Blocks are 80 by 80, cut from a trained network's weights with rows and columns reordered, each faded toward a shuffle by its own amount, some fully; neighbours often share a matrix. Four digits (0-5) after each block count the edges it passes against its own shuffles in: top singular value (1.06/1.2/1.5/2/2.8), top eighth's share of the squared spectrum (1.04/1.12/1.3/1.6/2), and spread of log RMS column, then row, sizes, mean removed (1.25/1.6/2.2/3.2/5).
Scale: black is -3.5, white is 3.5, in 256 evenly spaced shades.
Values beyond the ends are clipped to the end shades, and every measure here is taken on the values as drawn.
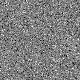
0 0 0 0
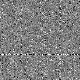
3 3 2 1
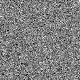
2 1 0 0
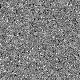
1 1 0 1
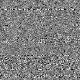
2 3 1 3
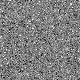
0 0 0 0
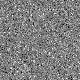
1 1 0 0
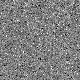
0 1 0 0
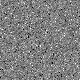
0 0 0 0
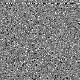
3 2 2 1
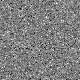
1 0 0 0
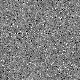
1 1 0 0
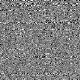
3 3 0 3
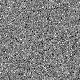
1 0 0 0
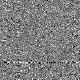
3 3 1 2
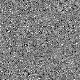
2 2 0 2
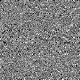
2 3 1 2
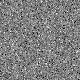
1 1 0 0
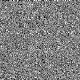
2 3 1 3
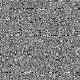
2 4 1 3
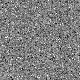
0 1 0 0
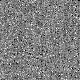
1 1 0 0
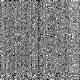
3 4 1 3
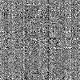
3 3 1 3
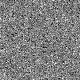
1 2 0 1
